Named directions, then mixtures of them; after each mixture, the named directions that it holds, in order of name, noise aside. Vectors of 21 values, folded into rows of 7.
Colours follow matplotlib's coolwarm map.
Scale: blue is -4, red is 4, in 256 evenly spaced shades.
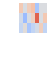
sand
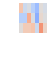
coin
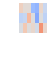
coin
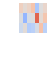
sand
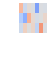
coin, sand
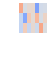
coin, sand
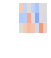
coin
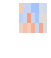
coin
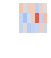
sand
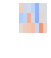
coin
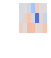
coin, sand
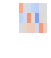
coin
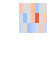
sand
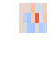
coin, sand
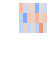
coin, sand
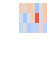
sand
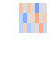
coin, sand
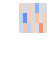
coin, sand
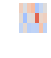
sand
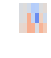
coin, sand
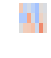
coin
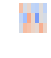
coin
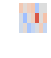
sand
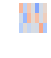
coin, sand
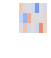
coin, sand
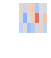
sand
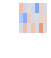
coin, sand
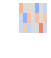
coin, sand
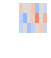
sand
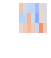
coin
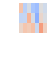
coin
